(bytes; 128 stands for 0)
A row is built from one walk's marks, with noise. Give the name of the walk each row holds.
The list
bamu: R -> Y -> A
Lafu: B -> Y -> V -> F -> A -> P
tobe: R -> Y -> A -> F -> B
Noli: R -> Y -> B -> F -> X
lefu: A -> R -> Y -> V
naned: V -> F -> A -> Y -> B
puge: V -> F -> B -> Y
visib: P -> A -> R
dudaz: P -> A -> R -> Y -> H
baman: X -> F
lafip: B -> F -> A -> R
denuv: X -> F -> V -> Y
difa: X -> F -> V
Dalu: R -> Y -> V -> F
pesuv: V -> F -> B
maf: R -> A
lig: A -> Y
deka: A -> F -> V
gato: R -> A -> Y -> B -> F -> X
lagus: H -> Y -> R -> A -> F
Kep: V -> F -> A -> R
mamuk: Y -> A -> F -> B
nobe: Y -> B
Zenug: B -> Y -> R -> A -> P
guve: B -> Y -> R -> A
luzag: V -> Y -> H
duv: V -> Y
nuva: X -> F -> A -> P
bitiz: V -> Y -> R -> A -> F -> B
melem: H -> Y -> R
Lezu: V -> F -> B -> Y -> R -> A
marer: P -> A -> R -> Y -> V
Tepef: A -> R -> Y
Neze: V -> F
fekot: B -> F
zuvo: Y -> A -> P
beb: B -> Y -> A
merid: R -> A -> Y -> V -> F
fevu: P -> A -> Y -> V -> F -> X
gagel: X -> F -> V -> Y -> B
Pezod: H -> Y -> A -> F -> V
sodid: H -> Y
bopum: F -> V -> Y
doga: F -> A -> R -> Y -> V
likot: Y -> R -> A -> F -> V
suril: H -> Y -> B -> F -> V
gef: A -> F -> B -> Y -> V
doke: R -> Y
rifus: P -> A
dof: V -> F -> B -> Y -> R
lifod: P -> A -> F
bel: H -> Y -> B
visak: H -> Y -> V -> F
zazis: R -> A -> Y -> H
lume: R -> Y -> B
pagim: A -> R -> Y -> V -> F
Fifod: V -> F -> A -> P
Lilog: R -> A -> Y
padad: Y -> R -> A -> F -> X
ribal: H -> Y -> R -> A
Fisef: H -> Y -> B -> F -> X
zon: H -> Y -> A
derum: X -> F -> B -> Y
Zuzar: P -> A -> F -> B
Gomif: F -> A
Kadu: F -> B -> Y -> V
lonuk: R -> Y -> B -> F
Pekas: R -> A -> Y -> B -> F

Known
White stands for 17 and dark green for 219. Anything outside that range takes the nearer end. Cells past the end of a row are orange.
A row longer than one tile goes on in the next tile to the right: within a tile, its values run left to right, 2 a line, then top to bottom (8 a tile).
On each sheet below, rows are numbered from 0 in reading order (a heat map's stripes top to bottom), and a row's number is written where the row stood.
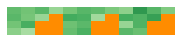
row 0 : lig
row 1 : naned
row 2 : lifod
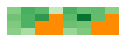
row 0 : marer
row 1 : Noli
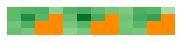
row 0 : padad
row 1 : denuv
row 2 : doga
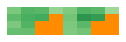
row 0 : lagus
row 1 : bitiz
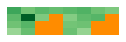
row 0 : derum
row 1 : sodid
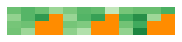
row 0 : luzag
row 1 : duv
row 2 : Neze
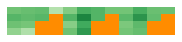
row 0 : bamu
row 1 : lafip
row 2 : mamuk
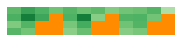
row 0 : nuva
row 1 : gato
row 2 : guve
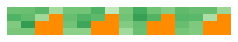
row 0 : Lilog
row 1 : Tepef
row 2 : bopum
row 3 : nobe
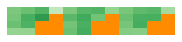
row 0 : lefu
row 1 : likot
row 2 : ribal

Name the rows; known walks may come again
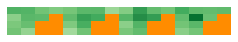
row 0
sodid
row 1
pagim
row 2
Zuzar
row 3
Fisef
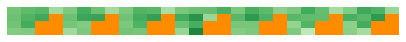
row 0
ribal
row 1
Dalu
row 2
doga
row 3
Neze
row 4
tobe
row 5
zuvo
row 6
rifus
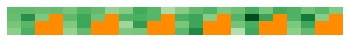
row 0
suril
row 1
merid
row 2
visib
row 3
Kep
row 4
fekot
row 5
gato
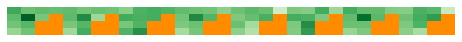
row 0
derum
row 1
puge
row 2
Gomif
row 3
Kadu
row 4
doke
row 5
maf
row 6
Noli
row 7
marer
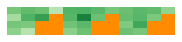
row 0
duv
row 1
gagel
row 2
zazis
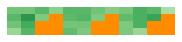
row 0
Lezu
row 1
bel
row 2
dudaz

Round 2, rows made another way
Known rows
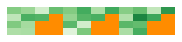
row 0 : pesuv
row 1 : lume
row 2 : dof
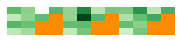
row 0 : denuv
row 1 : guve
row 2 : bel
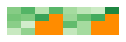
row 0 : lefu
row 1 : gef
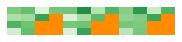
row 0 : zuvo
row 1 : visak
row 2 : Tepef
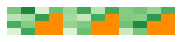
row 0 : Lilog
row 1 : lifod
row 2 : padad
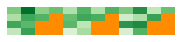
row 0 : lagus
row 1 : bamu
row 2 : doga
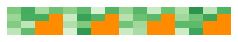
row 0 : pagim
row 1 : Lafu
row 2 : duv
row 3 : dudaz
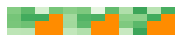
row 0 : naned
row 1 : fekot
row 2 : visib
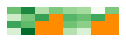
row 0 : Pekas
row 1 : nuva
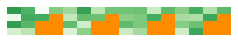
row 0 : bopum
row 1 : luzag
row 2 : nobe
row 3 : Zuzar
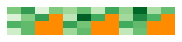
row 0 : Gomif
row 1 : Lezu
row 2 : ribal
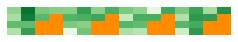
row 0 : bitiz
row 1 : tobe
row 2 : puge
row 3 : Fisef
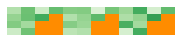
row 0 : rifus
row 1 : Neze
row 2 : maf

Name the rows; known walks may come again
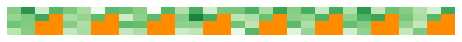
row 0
Tepef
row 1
difa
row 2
denuv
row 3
beb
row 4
Dalu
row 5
doke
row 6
zon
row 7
deka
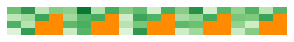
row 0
merid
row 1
melem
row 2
Lafu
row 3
sodid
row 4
lefu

